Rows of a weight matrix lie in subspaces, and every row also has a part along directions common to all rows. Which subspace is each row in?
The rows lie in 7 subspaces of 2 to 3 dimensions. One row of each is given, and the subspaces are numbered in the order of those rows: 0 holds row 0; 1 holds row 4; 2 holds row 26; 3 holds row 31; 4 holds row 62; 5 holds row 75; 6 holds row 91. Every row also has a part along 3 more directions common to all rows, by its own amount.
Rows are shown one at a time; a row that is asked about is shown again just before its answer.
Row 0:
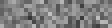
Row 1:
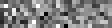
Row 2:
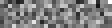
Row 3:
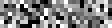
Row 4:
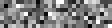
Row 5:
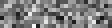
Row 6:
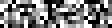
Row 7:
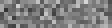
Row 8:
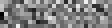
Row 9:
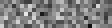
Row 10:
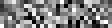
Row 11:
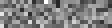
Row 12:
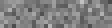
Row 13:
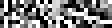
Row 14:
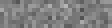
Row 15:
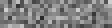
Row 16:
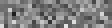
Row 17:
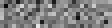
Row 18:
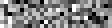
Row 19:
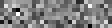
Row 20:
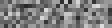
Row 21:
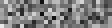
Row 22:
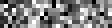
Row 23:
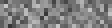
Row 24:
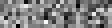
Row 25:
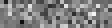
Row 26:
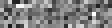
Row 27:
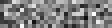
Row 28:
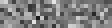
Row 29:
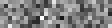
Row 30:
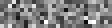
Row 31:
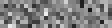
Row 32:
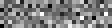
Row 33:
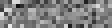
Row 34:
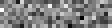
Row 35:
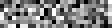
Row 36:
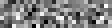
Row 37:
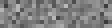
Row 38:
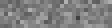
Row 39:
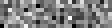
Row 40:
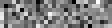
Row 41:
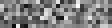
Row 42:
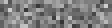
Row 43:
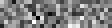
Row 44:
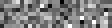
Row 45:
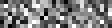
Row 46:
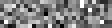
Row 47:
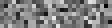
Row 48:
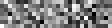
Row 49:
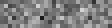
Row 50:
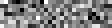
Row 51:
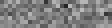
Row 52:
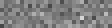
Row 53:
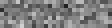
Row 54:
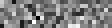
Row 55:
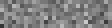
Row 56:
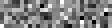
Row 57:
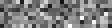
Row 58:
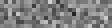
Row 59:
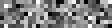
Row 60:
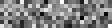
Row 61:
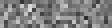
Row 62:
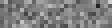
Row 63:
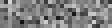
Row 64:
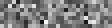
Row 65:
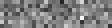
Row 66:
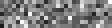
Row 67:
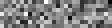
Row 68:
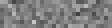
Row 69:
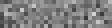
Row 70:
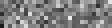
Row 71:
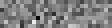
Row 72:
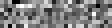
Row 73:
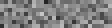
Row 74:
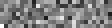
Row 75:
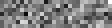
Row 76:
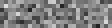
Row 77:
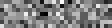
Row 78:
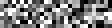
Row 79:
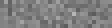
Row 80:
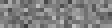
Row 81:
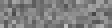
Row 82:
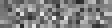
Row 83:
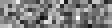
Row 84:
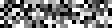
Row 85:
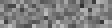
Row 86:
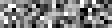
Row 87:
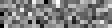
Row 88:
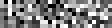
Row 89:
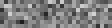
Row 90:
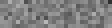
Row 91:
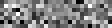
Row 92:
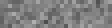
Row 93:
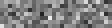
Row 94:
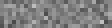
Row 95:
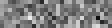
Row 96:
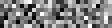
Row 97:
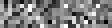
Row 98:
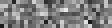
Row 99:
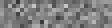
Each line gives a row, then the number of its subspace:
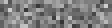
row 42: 5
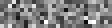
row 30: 1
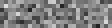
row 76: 4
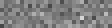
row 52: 6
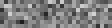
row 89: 4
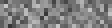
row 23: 3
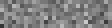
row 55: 1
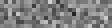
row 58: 4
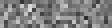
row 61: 4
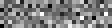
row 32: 6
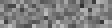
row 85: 3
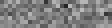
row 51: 5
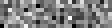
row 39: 5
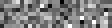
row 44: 6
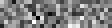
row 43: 0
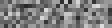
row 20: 2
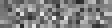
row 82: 0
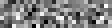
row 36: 1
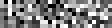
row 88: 4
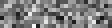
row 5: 1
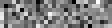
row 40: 1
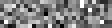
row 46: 3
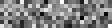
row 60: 6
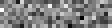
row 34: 6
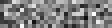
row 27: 0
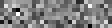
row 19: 6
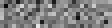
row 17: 1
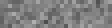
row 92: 2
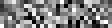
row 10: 0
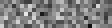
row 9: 4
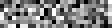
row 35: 2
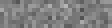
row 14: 6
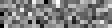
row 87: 5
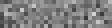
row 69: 0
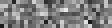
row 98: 1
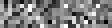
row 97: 4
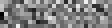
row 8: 2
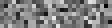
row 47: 1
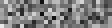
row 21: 0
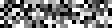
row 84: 6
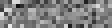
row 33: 2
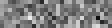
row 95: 0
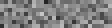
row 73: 5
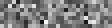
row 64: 1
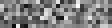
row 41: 2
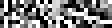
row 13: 4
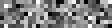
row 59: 1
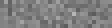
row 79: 4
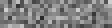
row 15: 2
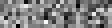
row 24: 2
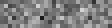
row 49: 3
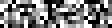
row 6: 1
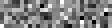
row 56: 6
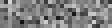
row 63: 4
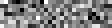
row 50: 0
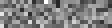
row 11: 5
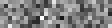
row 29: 3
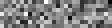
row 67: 5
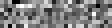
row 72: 2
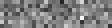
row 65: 6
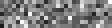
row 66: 5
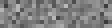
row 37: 1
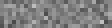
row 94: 3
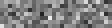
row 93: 2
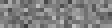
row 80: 5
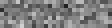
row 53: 6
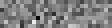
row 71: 0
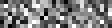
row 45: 3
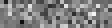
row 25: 4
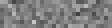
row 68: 0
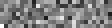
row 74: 5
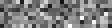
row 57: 6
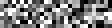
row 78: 5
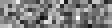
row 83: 2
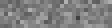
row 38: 2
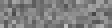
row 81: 2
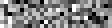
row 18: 0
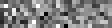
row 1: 3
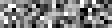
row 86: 3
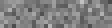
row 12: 3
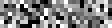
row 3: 3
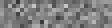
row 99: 1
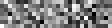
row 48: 0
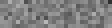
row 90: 2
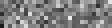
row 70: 5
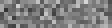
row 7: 2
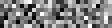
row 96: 4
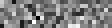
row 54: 0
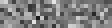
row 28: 0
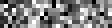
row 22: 3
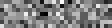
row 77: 4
